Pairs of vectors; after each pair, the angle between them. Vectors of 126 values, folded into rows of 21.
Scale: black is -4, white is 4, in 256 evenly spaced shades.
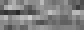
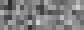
partly opposed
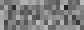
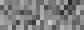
partly aligned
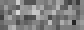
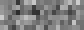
nearly opposite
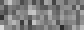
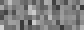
nearly parallel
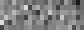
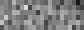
nearly parallel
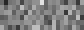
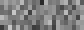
nearly opposite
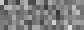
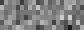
partly opposed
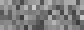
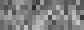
nearly opposite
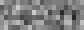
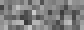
nearly parallel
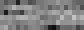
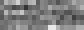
nearly opposite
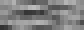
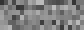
partly opposed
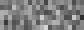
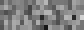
nearly opposite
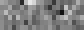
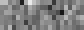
nearly parallel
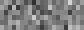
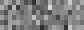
nearly parallel
